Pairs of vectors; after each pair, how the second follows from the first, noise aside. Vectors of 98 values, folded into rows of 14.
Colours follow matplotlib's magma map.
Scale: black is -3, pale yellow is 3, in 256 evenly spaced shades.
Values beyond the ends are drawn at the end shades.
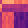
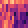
copied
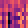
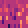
partly zeroed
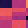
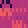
partly zeroed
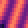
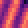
reversed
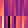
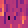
partly zeroed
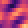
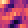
reversed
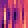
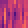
shrunk
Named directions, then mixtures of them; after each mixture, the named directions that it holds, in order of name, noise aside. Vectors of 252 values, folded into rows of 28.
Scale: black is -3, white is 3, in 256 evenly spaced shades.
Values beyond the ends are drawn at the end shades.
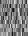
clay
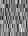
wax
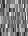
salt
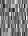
clay, salt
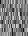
clay, wax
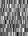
clay, salt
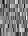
salt, wax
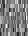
salt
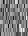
salt, wax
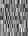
wax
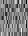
clay, wax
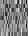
clay, wax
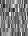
clay, salt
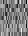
clay, wax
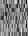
clay, wax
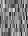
clay, salt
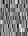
salt, wax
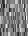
salt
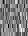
salt, wax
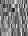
clay, salt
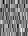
salt, wax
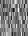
clay, salt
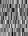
clay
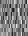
clay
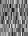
clay
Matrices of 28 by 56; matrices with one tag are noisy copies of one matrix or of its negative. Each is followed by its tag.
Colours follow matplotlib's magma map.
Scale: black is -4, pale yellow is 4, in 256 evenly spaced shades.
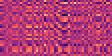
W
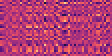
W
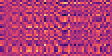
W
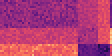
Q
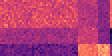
Q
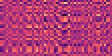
W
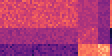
Q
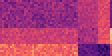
Q
